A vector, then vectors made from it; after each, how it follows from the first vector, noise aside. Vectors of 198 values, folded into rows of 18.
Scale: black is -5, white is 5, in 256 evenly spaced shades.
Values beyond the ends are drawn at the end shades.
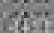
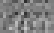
copied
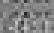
copied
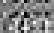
scaled up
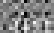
scaled up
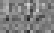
reversed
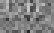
reversed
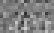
copied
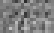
copied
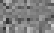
wrapped around
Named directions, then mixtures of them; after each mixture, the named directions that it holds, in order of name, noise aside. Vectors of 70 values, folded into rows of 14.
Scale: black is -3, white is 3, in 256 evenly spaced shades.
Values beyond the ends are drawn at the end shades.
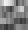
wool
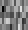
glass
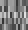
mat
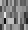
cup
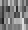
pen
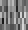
mat, pen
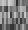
mat, wool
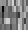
glass, pen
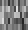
pen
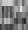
glass, wool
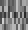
mat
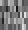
mat, pen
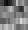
wool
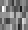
glass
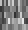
cup, pen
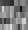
glass, wool
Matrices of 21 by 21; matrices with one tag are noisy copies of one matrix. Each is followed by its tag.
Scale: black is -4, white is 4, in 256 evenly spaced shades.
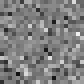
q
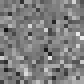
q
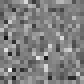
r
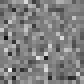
r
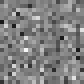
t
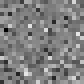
q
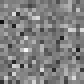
t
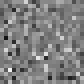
r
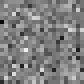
t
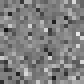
q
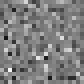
r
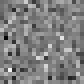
r
